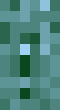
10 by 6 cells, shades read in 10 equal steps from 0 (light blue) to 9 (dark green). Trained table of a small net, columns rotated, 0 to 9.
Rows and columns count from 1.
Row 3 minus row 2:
3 1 2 0 -2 2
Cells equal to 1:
1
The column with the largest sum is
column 4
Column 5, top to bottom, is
1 5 3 3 2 5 5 4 5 6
